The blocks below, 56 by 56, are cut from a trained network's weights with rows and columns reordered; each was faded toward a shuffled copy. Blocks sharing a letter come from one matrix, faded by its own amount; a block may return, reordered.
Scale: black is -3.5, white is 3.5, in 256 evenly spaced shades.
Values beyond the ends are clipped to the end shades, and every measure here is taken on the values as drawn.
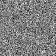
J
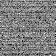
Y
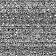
Y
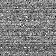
Y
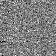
J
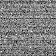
Y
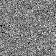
J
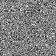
J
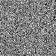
J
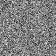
J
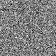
J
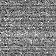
Y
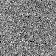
J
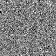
J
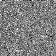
J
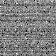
Y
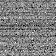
Y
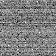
Y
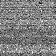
Y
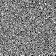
J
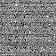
Y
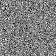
J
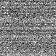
Y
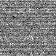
Y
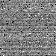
Y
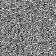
J
